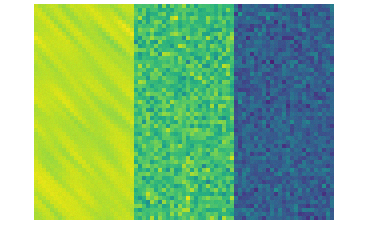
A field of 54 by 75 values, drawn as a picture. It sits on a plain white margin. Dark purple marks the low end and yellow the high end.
The table splits into one row of 3 panels. Panel 1,1: very high, slanting down to the right, faint in contrast. Panel 1,2: high, fine-grained. Panel 1,3: low, fine-grained.
